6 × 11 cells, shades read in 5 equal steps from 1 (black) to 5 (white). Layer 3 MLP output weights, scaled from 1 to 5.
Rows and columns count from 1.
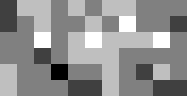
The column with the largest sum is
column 7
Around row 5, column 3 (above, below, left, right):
2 3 3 1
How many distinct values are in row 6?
3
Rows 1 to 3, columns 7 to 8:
4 4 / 3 5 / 4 4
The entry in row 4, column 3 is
2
